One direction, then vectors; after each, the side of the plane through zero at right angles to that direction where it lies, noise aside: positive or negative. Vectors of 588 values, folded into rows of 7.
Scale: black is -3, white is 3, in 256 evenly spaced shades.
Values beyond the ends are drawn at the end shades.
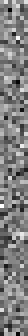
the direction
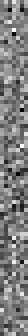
positive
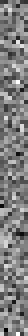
negative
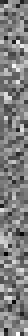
negative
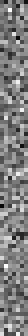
negative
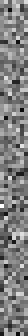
positive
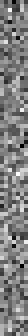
negative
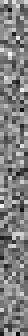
positive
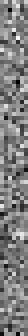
positive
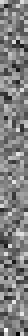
positive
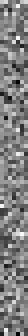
positive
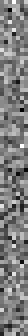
positive
